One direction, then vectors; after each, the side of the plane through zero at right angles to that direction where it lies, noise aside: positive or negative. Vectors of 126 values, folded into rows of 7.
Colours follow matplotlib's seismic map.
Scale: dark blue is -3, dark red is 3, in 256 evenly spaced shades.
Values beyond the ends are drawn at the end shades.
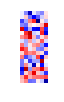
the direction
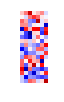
negative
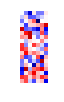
positive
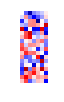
positive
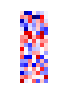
positive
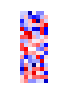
positive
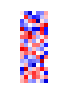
positive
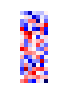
positive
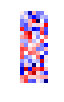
positive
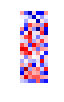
positive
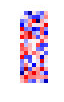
positive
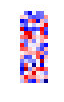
positive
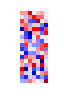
negative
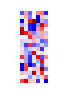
positive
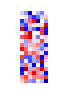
positive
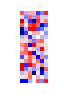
negative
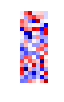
negative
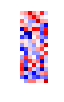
negative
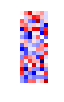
negative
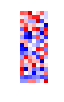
negative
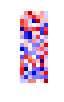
negative
